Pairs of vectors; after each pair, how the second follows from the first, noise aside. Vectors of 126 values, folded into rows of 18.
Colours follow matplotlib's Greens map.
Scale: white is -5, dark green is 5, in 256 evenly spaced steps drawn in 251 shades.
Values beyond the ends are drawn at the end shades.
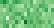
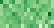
shuffled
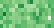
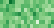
shuffled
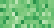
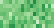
shuffled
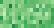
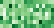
scaled up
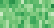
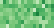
shuffled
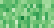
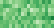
shuffled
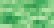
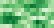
scaled up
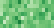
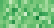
shuffled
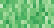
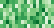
scaled up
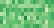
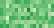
reversed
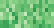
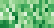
scaled up
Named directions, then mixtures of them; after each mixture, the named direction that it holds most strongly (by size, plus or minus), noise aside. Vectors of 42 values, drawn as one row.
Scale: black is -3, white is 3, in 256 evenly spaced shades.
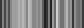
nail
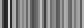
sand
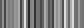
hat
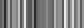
hat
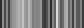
nail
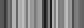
nail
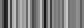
sand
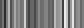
hat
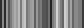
nail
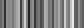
hat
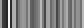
sand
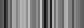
nail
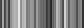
nail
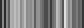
nail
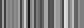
hat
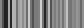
sand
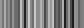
hat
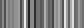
hat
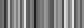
hat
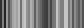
nail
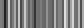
hat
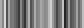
hat
